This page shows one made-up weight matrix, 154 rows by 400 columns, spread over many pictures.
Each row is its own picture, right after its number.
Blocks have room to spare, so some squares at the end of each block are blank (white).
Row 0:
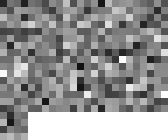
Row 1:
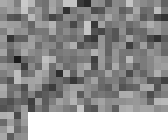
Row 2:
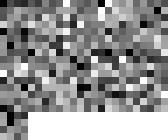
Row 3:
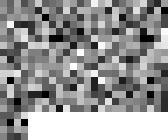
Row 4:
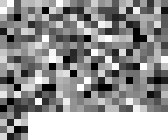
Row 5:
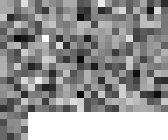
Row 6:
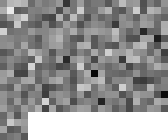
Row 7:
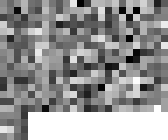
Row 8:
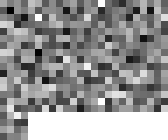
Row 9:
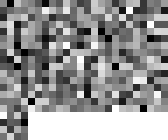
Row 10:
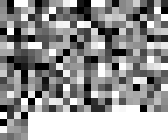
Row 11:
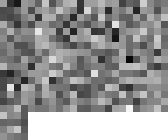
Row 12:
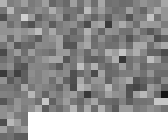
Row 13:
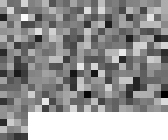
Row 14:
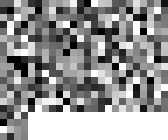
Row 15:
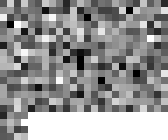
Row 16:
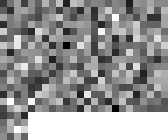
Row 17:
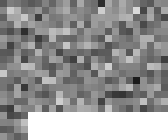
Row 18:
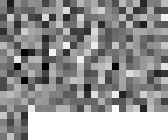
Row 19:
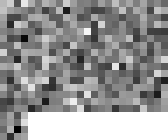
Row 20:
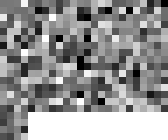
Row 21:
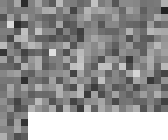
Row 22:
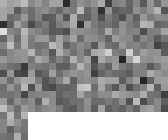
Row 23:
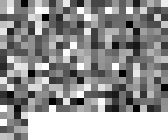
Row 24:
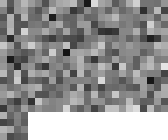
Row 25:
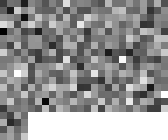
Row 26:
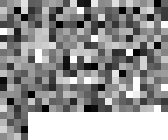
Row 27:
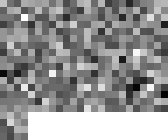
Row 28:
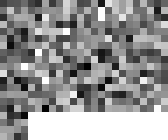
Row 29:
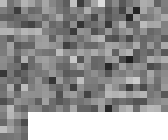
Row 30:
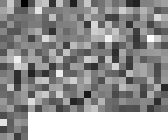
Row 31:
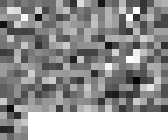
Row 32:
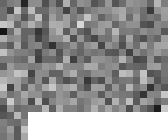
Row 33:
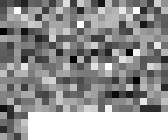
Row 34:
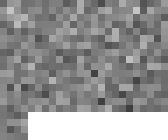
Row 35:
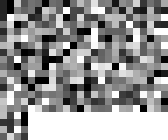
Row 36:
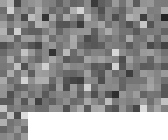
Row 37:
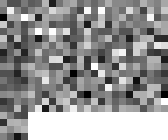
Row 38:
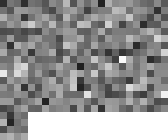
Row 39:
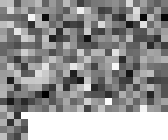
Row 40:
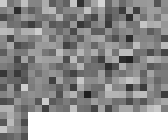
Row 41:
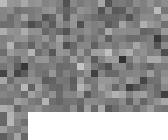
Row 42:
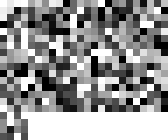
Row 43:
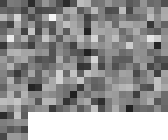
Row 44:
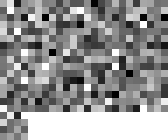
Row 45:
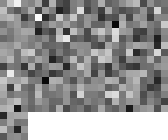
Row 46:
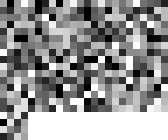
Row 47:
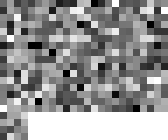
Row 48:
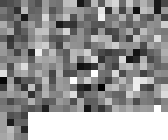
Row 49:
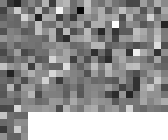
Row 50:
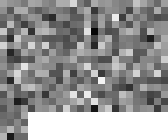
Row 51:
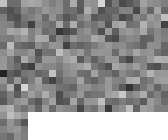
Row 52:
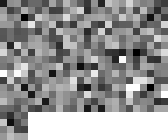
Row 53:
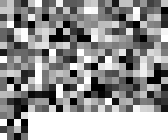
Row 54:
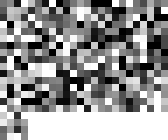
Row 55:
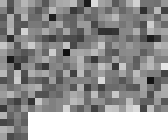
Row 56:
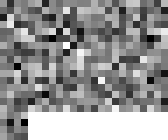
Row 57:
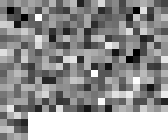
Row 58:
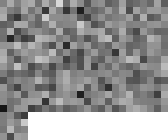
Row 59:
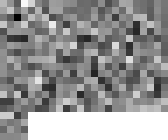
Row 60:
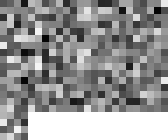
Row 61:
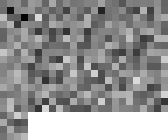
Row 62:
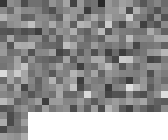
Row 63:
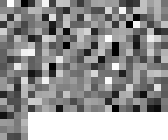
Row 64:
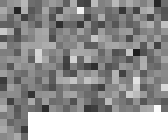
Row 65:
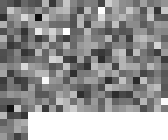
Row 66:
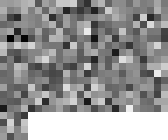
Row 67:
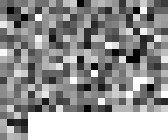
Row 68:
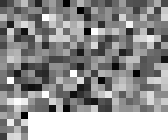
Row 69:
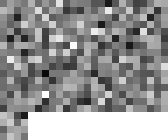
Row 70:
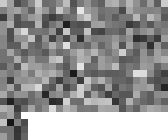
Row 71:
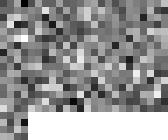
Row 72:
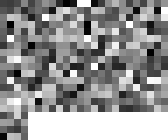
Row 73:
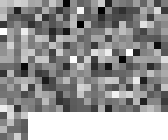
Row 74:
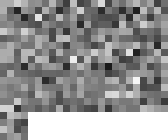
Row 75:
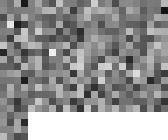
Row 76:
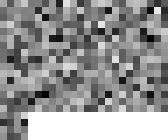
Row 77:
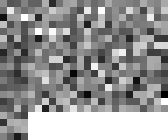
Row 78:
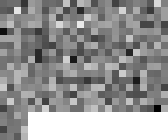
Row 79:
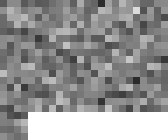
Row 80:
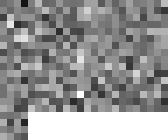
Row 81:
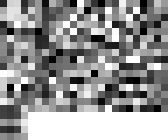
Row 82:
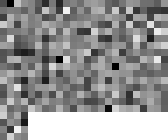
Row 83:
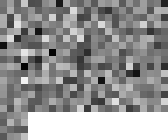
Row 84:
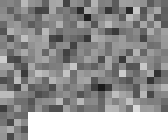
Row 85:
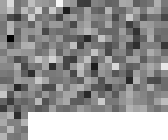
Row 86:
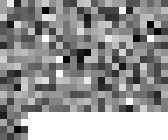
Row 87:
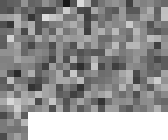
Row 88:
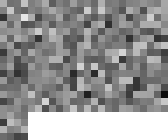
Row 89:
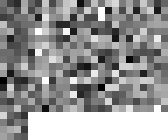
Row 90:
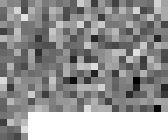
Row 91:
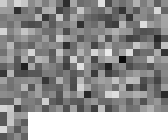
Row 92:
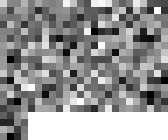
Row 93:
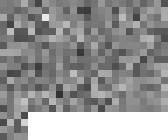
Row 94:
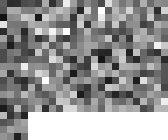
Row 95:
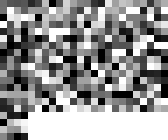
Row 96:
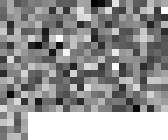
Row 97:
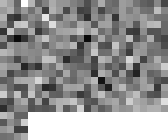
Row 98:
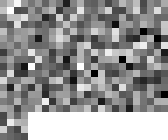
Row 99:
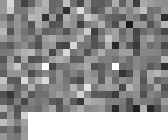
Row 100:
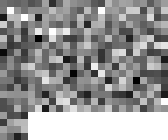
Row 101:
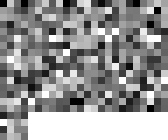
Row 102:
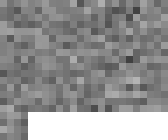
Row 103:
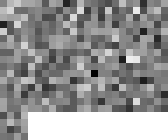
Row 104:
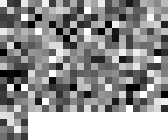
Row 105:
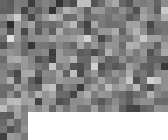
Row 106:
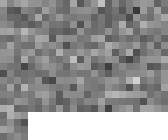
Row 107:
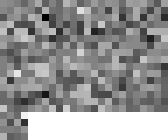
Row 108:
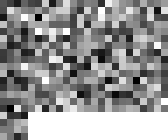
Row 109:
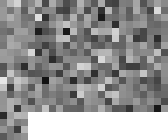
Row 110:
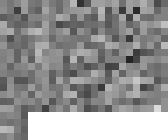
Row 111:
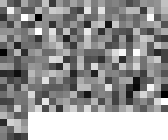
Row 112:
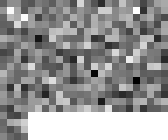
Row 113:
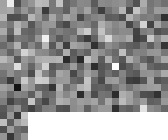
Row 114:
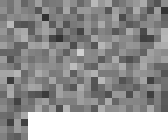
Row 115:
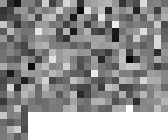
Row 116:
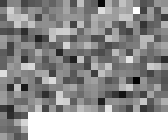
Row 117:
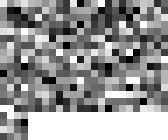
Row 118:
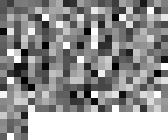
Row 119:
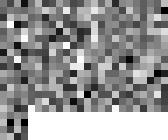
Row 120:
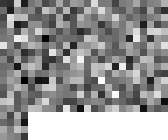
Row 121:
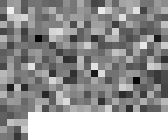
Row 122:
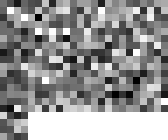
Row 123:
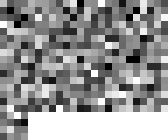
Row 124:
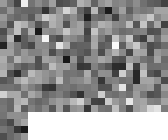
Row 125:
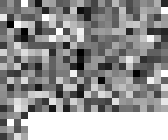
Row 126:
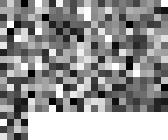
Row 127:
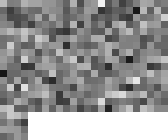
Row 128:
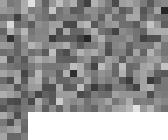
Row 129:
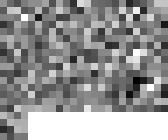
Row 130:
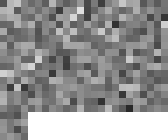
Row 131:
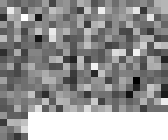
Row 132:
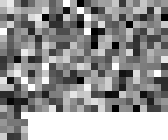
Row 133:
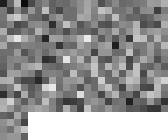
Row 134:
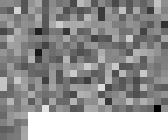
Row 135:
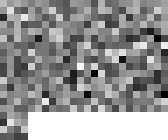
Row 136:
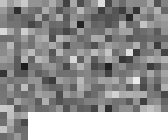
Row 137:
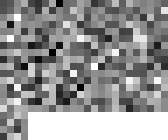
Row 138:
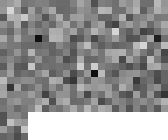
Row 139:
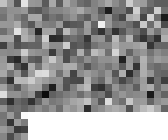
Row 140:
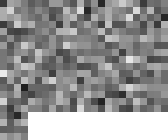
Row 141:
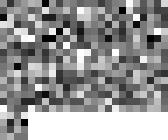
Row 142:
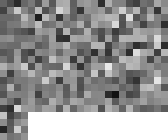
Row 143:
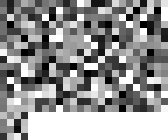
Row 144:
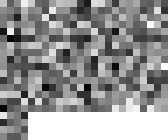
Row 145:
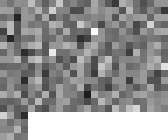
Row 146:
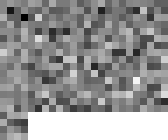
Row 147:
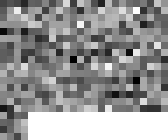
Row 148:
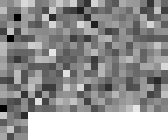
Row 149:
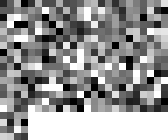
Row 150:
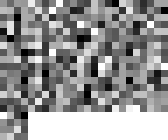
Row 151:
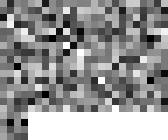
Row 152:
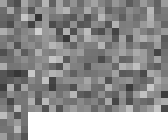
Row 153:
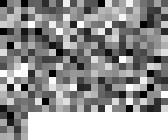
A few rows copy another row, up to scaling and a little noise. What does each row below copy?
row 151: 56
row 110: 7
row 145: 150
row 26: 64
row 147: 33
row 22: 42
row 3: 114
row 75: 21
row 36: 44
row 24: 55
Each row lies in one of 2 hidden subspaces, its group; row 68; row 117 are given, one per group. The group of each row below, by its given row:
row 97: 68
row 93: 68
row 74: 117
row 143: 68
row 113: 68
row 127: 117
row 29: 117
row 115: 117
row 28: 117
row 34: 117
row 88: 117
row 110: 117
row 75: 68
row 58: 68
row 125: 68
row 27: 117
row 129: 117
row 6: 117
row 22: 117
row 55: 68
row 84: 68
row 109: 117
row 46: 68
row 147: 117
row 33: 117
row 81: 117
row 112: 117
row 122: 117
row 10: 68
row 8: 117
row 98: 117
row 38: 117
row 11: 117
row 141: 68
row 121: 117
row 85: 68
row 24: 68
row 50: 68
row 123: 117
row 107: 68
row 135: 117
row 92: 68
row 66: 68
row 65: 117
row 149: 68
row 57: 117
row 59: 68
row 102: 117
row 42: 117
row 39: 68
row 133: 68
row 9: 68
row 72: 68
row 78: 117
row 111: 117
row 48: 117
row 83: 68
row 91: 117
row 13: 117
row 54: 68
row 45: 117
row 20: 68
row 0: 117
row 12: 117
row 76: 68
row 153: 117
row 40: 117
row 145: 68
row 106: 117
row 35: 68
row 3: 68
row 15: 68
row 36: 68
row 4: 68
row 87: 68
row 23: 68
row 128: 68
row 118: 68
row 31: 117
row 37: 117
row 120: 68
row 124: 68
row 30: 68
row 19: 68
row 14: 68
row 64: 117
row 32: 117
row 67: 117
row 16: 68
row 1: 68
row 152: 117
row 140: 117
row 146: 117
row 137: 68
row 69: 68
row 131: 117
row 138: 117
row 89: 117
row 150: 68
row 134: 117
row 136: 117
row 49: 117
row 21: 68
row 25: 117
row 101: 68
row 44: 68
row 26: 117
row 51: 117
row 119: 68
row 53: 68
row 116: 117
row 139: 68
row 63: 68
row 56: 68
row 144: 68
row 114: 68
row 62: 117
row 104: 117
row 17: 117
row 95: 117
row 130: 117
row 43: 68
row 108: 117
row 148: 68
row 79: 117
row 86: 68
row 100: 117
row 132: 68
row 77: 117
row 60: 68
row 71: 68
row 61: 117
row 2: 117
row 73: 117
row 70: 68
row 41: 117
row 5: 68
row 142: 117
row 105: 68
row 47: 68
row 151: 68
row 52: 117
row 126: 68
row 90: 117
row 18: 68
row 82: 68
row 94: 117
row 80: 68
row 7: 117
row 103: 117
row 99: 68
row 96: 68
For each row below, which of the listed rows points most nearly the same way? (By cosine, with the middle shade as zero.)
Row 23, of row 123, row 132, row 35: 132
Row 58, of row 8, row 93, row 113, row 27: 113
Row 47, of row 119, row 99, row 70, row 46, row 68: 99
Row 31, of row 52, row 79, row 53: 79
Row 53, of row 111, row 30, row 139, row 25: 139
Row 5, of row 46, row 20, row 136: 20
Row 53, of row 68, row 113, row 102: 113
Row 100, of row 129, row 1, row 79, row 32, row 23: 79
